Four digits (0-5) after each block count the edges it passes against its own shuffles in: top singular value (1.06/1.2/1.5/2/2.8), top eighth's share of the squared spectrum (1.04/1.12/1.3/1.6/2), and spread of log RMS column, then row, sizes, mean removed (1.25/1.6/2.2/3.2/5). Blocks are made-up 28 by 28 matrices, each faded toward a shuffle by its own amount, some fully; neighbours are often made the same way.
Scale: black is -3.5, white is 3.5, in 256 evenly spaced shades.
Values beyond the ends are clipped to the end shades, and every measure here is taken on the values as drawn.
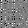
4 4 2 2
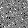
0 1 1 0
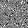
0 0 0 0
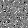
1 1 0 0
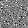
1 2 0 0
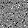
0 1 0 0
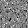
2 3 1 0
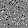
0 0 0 0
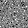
1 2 0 0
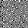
3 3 1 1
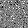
0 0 0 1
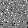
0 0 0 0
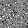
0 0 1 0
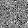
0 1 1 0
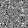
1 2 1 0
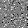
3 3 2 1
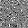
3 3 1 1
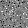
1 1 0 0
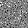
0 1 0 0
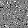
2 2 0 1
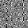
3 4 2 1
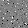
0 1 0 0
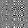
4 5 3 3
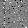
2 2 0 0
